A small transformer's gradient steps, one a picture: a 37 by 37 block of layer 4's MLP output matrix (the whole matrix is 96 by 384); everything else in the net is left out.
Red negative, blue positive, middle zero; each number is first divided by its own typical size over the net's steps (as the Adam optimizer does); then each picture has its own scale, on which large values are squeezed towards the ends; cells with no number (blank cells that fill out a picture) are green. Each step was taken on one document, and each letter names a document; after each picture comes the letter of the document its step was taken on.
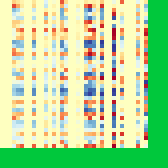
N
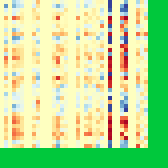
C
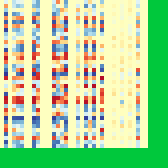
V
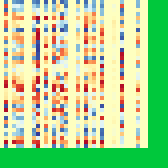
V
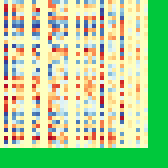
V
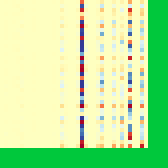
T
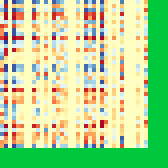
V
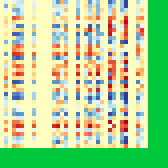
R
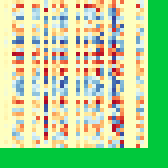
R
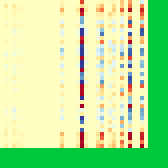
T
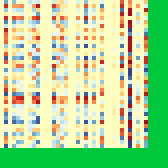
V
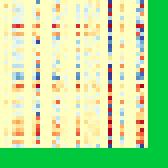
C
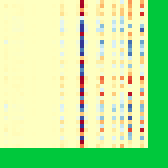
T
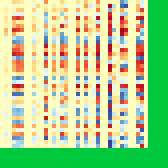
R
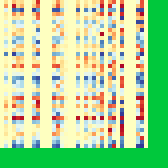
C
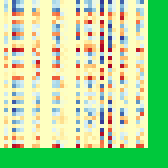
C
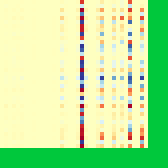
T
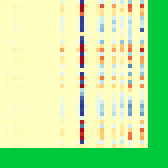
T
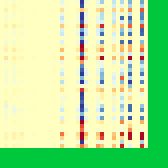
T
